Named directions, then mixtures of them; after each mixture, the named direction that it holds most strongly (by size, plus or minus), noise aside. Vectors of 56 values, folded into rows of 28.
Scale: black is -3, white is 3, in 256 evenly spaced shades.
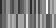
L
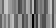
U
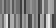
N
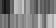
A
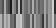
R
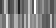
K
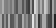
U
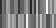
L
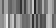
U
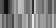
U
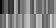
K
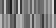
R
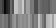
A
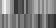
A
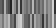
R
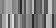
U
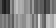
A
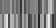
N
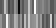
K
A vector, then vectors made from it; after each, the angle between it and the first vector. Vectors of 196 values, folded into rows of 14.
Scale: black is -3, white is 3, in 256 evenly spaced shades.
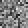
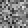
orthogonal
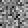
nearly parallel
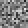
partly aligned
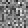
partly aligned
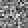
nearly opposite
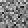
partly opposed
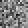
nearly parallel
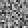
orthogonal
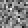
partly opposed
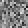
orthogonal
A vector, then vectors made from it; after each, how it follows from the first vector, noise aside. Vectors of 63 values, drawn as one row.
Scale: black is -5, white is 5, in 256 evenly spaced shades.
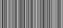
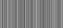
shrunk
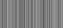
shrunk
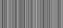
shrunk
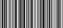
scaled up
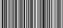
scaled up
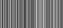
sign-scrambled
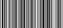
scaled up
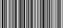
scaled up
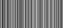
sign-scrambled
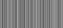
shrunk
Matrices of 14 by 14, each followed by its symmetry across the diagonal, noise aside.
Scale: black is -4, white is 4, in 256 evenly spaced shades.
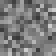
symmetric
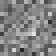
symmetric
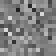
antisymmetric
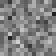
neither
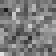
neither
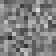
antisymmetric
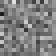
antisymmetric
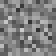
antisymmetric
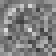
symmetric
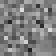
antisymmetric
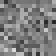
neither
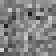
neither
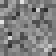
symmetric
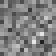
symmetric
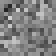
symmetric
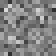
symmetric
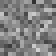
neither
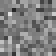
antisymmetric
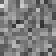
neither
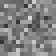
neither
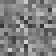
antisymmetric
